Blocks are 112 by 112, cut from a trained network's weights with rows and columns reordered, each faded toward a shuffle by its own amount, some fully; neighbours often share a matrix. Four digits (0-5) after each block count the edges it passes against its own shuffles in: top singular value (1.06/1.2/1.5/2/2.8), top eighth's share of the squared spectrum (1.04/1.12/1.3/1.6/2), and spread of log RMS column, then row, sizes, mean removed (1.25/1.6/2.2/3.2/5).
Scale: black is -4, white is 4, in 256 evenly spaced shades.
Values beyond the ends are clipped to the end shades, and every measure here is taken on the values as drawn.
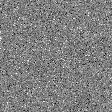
0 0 0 0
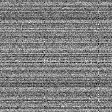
5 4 2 4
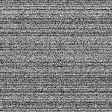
5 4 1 3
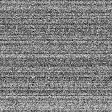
5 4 0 3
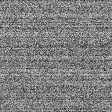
4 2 0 1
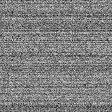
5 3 1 2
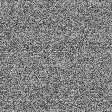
2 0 0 0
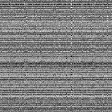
5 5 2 5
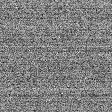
3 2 0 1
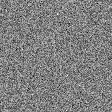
0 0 0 0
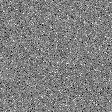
0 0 0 0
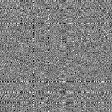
5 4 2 3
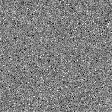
3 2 0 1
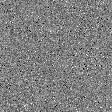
2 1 0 0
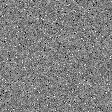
0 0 0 0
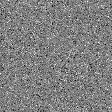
2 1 0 0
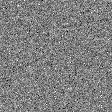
1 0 0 0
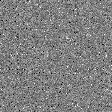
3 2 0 0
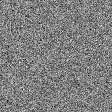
0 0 0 0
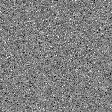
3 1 0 0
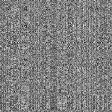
4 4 2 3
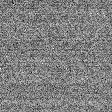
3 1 0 0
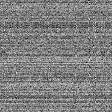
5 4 1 3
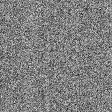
2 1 0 0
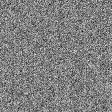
1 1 0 0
